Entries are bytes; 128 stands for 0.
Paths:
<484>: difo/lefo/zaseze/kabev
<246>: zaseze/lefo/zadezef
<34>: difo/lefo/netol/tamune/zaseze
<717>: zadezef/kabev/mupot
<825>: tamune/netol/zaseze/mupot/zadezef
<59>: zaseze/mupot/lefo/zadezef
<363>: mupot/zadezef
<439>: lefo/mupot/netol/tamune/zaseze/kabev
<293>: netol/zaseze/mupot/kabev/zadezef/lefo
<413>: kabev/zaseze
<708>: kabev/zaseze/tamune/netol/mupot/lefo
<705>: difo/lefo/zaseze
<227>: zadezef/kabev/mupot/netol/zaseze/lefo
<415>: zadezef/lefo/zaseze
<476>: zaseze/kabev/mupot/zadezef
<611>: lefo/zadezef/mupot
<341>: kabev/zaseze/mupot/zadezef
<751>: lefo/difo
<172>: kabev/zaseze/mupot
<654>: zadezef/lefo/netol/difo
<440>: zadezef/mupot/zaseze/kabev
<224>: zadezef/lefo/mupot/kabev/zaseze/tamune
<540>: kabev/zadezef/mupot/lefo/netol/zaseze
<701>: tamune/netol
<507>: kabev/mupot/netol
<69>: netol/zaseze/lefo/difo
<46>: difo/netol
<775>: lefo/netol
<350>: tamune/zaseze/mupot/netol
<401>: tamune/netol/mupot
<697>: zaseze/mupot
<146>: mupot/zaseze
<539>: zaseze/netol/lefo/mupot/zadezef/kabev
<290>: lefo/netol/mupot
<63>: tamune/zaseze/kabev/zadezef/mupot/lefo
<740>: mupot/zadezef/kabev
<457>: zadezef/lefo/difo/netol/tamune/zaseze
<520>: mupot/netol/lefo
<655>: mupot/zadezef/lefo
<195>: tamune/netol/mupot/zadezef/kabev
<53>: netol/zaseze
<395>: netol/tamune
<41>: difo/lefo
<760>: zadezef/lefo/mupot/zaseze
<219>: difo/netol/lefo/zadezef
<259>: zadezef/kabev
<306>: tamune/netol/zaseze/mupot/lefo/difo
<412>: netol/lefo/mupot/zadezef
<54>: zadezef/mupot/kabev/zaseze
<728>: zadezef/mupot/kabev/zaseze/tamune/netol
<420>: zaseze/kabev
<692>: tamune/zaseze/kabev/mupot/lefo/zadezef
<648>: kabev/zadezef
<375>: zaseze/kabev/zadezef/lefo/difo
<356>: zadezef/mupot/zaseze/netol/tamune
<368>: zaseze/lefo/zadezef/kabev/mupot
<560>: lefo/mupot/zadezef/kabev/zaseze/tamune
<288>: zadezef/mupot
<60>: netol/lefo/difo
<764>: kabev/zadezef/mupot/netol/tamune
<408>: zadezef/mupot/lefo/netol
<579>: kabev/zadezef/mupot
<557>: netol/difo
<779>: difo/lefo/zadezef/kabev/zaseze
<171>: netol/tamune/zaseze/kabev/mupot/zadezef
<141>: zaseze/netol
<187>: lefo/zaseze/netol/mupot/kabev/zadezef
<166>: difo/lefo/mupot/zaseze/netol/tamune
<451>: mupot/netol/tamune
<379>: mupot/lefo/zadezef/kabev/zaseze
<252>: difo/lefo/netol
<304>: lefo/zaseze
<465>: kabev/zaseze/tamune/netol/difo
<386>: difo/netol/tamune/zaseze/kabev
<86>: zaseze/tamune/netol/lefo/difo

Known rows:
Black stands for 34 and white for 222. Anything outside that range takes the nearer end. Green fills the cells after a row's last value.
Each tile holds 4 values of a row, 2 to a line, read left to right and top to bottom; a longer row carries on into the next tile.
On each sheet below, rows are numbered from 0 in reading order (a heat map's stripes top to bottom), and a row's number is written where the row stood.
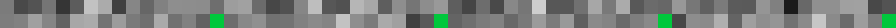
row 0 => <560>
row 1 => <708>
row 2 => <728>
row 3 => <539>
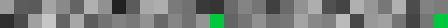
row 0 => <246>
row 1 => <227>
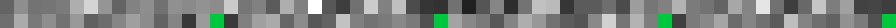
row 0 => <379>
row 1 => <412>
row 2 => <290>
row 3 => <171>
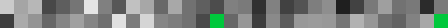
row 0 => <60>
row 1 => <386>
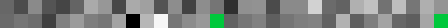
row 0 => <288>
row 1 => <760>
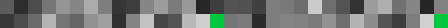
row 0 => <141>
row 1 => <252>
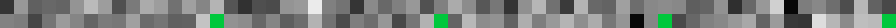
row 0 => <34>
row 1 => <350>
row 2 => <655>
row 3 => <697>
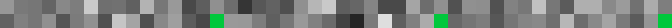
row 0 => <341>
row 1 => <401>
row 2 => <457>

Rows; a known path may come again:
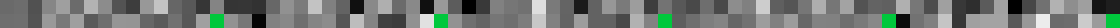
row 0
<219>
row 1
<46>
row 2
<775>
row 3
<728>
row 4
<420>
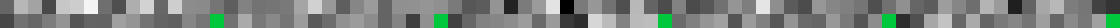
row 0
<53>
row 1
<379>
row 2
<697>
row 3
<692>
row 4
<246>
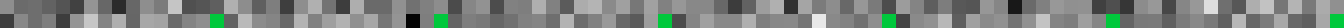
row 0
<440>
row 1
<655>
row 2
<457>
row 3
<86>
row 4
<539>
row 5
<760>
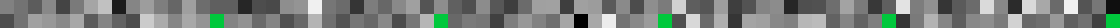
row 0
<368>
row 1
<350>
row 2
<288>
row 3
<740>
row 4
<395>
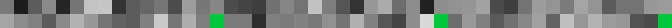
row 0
<290>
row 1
<252>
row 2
<465>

